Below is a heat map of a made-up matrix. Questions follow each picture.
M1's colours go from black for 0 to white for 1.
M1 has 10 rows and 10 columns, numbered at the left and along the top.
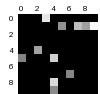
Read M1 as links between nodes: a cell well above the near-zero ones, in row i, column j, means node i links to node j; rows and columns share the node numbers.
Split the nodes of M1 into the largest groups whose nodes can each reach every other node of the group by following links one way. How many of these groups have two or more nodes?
0
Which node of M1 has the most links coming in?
node 4
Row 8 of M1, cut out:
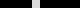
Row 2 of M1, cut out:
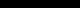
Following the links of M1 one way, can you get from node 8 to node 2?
yes
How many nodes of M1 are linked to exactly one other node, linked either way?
3
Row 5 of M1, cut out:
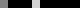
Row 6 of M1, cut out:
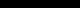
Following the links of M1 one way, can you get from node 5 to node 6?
no
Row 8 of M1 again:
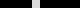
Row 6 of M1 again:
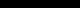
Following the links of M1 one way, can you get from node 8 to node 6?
no
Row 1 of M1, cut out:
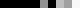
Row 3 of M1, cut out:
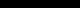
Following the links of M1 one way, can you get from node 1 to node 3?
yes
